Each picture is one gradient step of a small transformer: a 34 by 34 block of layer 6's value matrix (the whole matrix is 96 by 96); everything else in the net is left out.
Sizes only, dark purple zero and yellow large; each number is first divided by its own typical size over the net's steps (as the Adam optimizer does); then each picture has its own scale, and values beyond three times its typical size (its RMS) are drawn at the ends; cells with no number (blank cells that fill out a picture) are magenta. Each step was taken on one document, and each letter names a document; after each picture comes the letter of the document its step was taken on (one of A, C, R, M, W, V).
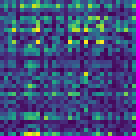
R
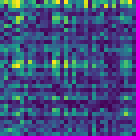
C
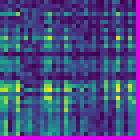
C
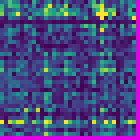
C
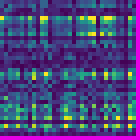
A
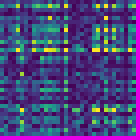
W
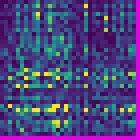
W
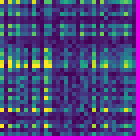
W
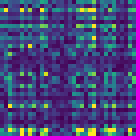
A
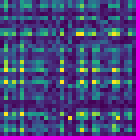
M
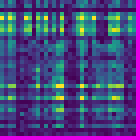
R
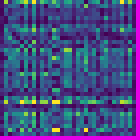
A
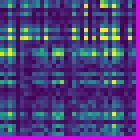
M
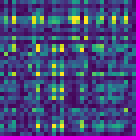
R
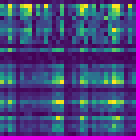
M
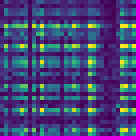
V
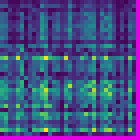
C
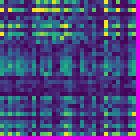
V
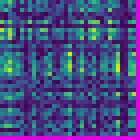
V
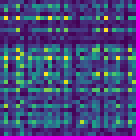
W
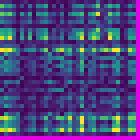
M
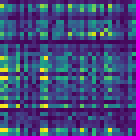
V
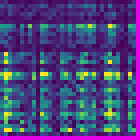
A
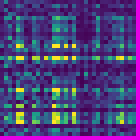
W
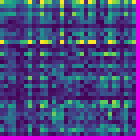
R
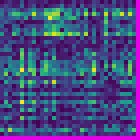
V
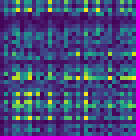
C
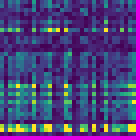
W
